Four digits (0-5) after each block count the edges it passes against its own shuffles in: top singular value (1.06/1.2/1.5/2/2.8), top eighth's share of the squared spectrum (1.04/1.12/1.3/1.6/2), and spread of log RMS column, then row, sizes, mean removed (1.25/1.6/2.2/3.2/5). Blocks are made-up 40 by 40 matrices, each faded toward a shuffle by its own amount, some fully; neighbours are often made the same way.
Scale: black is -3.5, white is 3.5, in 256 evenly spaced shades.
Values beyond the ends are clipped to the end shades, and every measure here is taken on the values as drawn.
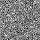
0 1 1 0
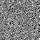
0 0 1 0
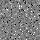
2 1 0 0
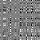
4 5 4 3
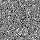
0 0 0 0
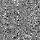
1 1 2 0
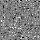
2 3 1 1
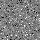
0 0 0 0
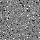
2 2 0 0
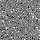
2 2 0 1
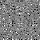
3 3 0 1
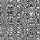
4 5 3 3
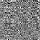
3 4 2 2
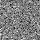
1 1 0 0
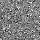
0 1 0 0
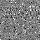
2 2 0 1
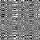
4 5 3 3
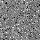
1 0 0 0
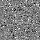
2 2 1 1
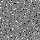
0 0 0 0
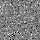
2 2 1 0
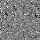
3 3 2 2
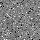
0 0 0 0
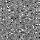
3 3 1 1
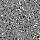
1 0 0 0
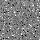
0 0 0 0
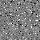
0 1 0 1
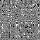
3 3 2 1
